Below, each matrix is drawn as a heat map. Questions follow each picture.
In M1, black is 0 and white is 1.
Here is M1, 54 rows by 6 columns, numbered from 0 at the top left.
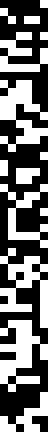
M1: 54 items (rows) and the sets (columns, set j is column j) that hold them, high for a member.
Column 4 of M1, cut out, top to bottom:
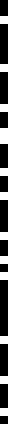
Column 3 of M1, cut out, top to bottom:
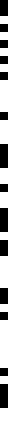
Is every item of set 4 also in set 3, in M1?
yes
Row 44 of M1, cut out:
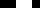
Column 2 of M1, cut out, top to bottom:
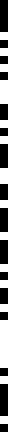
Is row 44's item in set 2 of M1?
yes
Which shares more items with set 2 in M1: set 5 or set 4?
set 5
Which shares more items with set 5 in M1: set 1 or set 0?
set 1
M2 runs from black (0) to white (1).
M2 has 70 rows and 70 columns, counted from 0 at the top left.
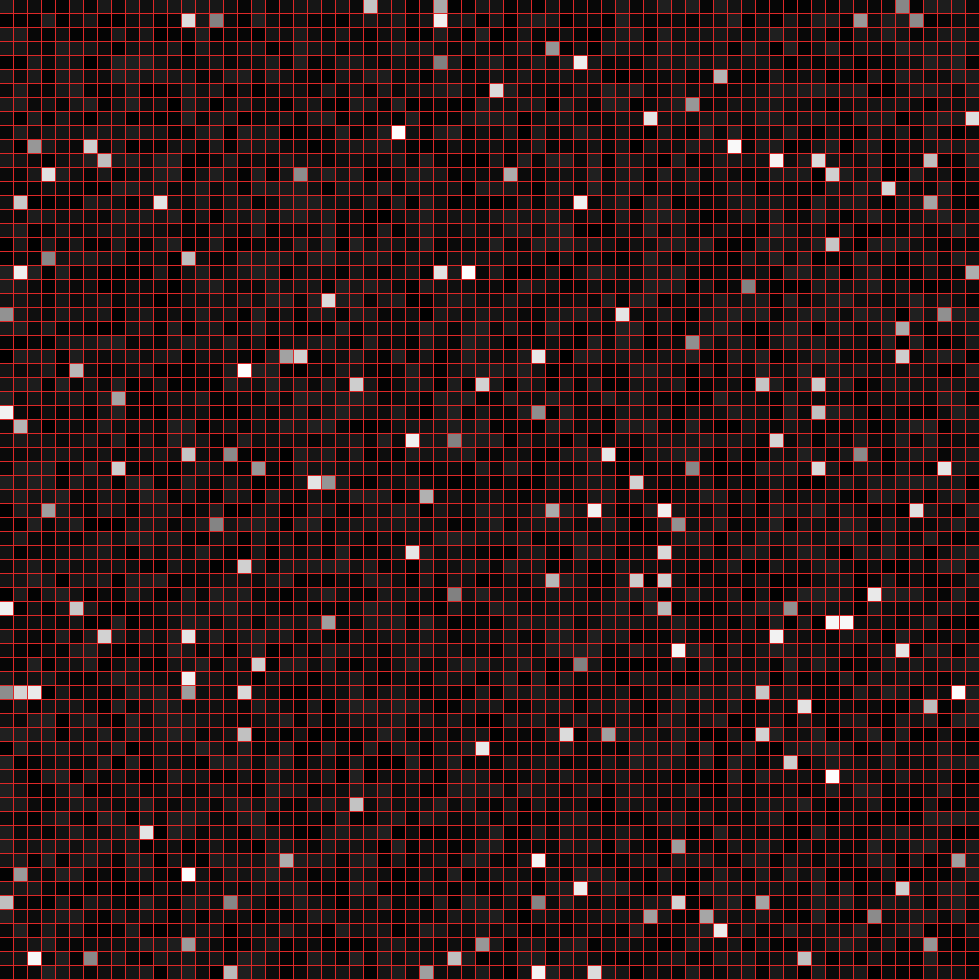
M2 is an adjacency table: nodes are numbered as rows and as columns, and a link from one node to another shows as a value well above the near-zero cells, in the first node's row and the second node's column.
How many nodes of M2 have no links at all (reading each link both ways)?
0
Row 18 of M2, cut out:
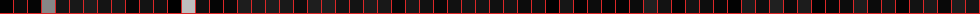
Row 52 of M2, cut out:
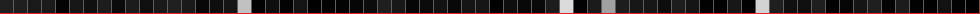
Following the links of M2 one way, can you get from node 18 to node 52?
yes
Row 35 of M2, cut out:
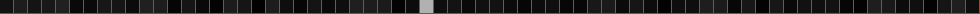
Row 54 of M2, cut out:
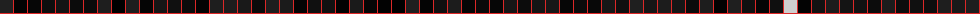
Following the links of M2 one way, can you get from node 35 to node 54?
yes
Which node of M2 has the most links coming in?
node 13
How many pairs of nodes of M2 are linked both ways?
2
